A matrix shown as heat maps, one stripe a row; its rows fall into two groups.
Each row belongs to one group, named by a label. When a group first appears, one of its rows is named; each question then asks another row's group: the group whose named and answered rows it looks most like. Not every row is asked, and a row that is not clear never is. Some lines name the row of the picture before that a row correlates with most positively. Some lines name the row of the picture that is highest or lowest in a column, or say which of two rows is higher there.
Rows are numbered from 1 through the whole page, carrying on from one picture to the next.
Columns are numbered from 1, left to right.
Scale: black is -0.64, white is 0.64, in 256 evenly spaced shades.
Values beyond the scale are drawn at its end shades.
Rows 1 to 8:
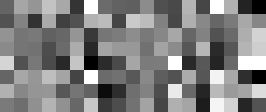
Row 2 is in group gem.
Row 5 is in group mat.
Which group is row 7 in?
mat
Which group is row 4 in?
mat
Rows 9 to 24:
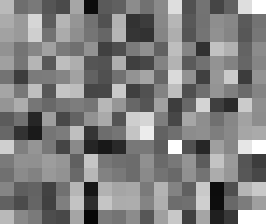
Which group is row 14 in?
mat
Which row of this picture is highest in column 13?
19
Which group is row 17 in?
gem
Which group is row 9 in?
mat
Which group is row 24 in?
mat
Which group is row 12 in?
mat
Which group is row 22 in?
mat
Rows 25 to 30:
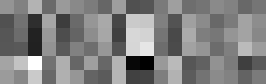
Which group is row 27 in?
gem
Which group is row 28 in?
gem
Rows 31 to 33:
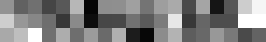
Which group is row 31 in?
mat
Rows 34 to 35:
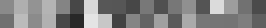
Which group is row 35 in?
gem
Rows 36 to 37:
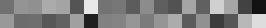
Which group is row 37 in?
mat
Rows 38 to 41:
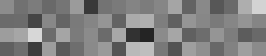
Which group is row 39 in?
gem
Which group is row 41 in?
gem
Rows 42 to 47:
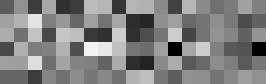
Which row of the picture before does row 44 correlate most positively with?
40
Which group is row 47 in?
gem
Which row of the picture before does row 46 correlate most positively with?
40
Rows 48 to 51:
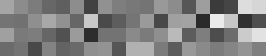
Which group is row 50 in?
mat
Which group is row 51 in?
gem
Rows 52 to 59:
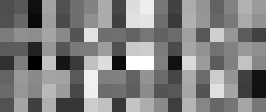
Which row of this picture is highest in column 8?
56
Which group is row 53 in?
gem
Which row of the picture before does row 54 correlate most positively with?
49
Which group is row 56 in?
gem
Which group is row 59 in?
gem
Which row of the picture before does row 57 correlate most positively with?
49
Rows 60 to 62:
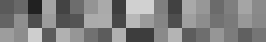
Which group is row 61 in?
gem
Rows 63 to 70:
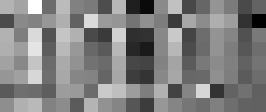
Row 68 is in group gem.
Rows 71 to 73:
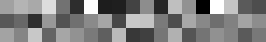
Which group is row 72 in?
gem
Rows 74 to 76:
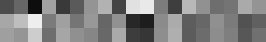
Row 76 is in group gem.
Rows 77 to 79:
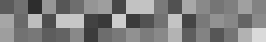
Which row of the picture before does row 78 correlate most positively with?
76
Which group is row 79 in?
mat
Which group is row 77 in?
gem
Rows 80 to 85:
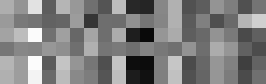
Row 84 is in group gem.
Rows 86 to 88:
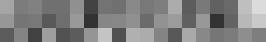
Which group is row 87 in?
mat
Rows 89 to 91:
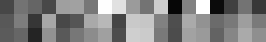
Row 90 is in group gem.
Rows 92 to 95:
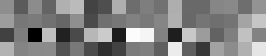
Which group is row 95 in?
mat
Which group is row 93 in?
mat
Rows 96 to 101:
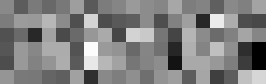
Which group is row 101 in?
mat
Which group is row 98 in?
gem
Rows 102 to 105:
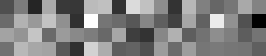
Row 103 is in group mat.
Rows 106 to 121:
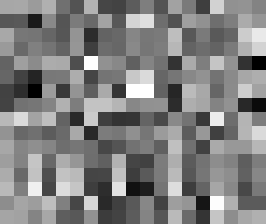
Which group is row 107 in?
gem
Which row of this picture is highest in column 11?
112
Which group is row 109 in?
mat
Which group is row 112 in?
gem
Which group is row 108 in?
mat
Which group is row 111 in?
gem
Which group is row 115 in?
mat
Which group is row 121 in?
mat
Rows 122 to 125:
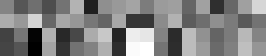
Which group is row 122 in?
mat
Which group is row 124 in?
gem
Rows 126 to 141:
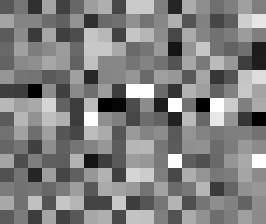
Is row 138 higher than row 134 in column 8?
Yes
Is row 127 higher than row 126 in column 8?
No
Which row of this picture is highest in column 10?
132
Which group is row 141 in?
gem
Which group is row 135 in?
gem
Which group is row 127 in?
mat
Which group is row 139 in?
mat
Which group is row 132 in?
gem
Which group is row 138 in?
gem
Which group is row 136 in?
gem
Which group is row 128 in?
gem
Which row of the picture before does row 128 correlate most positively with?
124
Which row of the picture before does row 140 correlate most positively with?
123
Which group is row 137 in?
mat
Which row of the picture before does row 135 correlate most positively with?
124
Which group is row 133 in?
mat
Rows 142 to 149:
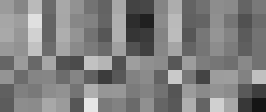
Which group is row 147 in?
mat
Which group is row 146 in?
gem
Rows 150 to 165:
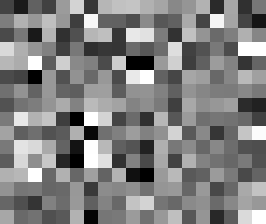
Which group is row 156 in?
gem
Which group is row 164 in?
gem
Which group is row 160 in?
gem
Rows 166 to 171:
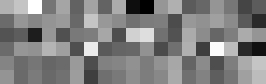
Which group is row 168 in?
gem
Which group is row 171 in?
mat
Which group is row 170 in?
mat
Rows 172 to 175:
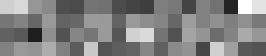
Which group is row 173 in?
gem
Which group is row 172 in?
mat
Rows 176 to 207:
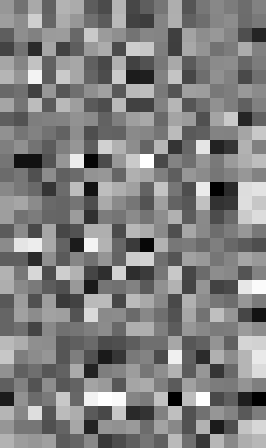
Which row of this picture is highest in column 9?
204
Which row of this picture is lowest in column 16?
189
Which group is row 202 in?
mat
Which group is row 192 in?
gem
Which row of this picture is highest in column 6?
187
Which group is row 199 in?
gem
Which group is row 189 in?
mat
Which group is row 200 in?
mat
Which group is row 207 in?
mat
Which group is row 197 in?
gem
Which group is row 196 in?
mat
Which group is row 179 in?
gem
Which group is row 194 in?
gem
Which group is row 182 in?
gem
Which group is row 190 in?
mat
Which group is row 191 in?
mat
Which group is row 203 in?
gem
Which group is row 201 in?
mat
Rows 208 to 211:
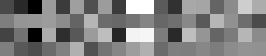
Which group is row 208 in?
gem
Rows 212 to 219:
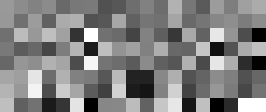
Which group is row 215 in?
mat
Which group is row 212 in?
mat
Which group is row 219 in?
mat
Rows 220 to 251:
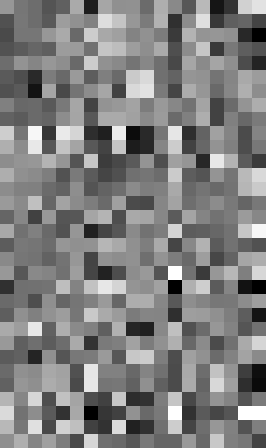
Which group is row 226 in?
gem
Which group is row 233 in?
mat
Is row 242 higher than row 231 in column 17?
No
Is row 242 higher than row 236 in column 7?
Yes
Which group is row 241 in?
gem
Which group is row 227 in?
mat
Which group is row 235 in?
gem
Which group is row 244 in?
mat
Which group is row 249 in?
mat
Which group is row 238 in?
mat
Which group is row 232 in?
mat
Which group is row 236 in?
mat
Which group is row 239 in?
mat
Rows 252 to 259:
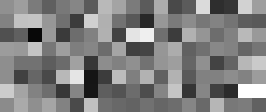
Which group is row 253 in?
gem
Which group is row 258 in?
mat
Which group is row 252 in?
mat
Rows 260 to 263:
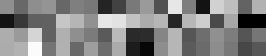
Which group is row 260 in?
mat
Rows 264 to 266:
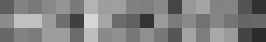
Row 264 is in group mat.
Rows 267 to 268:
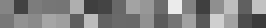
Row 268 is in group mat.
